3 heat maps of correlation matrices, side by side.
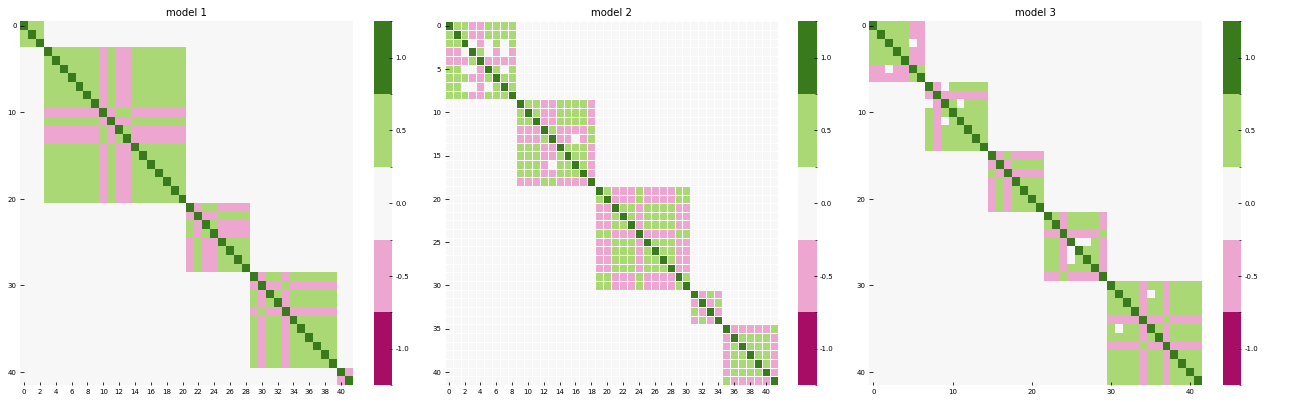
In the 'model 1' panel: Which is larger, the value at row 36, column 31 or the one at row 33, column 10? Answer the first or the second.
the first
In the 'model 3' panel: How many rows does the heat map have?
42
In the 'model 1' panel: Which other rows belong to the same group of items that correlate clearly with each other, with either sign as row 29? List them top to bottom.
30, 31, 32, 33, 34, 35, 36, 37, 38, 39
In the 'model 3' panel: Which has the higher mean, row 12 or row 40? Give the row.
40
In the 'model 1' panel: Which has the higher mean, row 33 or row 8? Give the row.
8
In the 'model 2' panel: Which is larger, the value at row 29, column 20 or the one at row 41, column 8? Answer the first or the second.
the first
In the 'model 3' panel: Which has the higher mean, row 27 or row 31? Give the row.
31
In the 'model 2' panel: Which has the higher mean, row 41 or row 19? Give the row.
19
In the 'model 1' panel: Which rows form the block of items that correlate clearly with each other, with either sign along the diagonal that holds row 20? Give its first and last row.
3 to 20
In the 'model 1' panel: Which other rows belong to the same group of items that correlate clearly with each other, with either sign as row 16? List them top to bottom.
3, 4, 5, 6, 7, 8, 9, 10, 11, 12, 13, 14, 15, 17, 18, 19, 20
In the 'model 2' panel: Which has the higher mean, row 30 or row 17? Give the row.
17
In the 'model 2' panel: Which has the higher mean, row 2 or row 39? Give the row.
2
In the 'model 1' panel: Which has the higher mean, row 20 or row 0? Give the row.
20
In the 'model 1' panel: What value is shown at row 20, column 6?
0.5
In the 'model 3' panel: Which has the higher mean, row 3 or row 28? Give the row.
28
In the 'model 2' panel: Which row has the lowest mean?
4
